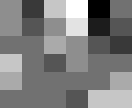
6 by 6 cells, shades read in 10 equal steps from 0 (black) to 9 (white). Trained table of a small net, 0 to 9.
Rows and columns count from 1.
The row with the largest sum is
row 6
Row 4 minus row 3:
3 0 -3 0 1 2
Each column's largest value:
7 4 7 9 7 7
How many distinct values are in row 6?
3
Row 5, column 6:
6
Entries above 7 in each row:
1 1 0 0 0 0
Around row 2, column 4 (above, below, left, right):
9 5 5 1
